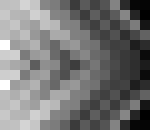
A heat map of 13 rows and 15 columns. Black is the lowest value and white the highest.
Calmest part: middle right. Slope: up to the left. Mirror symmetry: top to bottom.
